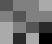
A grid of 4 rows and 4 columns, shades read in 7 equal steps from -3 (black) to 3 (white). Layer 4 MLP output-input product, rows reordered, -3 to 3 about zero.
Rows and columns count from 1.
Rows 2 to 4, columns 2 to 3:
-1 0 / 0 -1 / -2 1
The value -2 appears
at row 3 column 4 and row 4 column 2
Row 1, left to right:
-1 0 0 1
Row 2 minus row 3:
-1 -1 1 2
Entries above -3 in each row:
4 4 4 3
